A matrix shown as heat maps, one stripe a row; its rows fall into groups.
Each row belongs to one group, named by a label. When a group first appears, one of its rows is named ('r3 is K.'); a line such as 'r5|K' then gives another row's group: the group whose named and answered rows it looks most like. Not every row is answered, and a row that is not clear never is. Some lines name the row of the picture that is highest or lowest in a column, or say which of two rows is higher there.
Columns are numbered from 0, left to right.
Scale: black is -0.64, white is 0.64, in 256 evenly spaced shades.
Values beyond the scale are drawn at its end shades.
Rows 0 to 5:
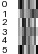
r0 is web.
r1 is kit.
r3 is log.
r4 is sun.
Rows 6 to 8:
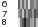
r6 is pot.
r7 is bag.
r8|sun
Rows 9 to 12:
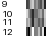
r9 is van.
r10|sun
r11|log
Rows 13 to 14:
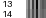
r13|bag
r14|bag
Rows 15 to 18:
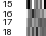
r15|web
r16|sun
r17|kit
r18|bag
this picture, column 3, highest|15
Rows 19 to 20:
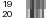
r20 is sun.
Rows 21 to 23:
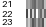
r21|log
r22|pot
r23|log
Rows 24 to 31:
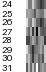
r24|kit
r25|log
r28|web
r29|sun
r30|log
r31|pot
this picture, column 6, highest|27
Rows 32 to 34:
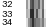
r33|sun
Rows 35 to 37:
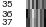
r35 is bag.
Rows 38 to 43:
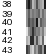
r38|web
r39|bag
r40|bag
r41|sun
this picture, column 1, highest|42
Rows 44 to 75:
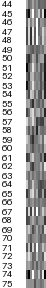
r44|kit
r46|pot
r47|pot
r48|pot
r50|web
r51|van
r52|van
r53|van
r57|kit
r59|sun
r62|sun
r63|bag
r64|kit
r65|van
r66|kit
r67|pot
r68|web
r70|kit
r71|pot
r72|log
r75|log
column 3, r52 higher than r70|Yes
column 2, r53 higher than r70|Yes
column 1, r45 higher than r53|No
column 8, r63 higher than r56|No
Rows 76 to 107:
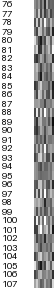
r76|bag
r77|bag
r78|pot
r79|van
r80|sun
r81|sun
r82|web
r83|log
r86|van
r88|pot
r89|van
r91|bag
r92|pot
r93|van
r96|van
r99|bag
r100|pot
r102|bag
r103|log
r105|sun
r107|log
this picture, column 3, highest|101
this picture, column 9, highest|81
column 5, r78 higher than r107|Yes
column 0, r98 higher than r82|Yes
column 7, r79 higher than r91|No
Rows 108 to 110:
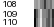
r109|van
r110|van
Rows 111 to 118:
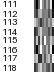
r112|van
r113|sun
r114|van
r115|pot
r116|web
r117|sun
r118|van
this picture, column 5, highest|115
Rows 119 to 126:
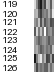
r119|sun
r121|bag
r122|pot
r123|kit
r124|log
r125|van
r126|bag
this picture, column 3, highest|125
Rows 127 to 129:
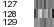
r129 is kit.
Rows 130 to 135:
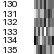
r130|bag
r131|kit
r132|bag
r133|pot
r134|van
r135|sun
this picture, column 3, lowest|135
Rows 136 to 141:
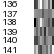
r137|log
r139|bag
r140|web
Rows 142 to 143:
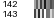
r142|bag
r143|pot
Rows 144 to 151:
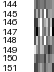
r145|pot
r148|pot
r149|kit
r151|web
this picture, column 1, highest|148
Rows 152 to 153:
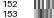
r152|pot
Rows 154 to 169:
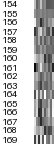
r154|kit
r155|kit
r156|sun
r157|van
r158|bag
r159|kit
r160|kit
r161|van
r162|log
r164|pot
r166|sun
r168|kit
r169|pot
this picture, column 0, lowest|161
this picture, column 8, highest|169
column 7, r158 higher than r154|Yes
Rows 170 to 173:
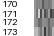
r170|log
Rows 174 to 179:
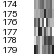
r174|log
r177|sun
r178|kit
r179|van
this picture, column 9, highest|177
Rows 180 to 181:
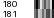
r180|web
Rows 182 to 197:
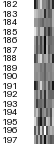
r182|van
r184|log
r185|kit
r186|bag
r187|bag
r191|van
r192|bag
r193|bag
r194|log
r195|sun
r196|pot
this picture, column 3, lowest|195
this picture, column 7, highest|195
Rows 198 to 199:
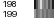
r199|kit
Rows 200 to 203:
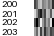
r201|sun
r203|bag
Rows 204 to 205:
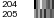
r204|van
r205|bag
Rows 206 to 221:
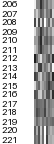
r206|sun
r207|log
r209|sun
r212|van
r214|van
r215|kit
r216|van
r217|bag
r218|bag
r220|pot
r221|pot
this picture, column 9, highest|213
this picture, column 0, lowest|212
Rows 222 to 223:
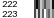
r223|pot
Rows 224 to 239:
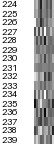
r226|sun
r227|pot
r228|bag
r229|kit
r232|kit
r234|pot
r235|van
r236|bag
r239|log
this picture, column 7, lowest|232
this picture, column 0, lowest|235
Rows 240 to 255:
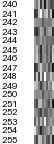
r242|log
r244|kit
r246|log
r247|van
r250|log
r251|van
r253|pot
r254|sun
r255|van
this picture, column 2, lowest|248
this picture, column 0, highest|254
